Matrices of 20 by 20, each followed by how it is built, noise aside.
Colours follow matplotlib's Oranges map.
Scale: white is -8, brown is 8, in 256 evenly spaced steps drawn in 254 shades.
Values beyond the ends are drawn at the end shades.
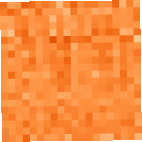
low rank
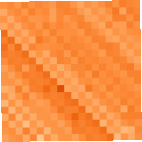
Toeplitz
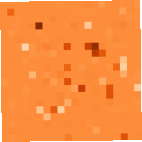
sparse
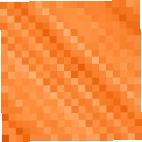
Toeplitz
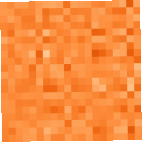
low rank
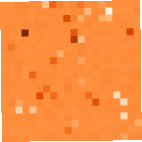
sparse
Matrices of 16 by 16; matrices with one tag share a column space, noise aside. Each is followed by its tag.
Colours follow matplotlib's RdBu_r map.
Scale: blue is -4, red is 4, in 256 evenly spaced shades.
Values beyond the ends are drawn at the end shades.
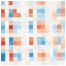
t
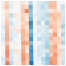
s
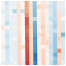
s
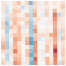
s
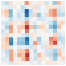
t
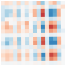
t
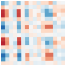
t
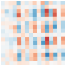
t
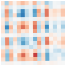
t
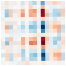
t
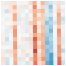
s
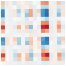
t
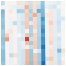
s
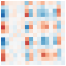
t
